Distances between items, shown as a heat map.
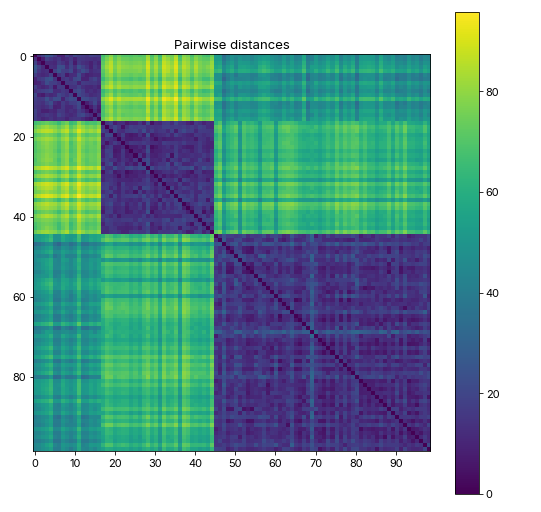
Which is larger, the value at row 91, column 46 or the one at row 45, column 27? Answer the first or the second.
the second
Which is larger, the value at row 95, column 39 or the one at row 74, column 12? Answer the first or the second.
the first
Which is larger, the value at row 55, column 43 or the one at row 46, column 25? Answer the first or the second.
the second
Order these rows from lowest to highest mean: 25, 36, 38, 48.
48, 36, 25, 38
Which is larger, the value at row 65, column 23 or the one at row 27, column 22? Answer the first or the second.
the first
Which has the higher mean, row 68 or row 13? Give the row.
13
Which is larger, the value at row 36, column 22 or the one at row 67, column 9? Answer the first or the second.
the second
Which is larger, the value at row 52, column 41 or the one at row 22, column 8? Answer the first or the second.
the second
